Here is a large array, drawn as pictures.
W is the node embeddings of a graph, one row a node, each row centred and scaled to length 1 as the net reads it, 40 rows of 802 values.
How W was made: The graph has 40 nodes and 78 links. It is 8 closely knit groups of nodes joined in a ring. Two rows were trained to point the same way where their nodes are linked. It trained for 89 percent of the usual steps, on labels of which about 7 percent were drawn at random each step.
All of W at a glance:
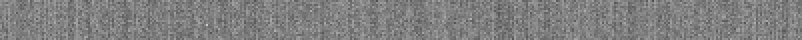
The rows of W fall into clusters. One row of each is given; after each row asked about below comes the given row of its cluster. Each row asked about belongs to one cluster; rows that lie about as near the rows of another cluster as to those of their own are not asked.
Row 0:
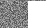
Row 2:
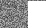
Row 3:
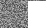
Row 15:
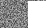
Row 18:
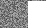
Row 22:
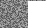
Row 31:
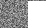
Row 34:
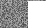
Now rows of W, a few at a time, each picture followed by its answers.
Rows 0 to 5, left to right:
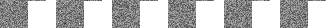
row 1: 0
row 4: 34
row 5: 0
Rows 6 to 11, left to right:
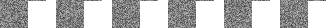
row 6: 3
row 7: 31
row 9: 0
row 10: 2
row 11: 18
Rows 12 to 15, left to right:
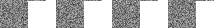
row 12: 34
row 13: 22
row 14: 22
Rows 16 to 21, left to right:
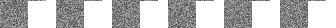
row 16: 15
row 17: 3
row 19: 22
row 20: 0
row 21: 0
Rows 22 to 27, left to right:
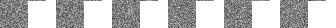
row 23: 22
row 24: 18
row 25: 15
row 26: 22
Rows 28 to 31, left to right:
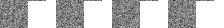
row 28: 31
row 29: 2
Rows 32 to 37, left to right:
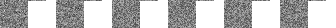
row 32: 3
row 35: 15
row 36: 31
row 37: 3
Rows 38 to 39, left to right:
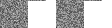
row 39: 3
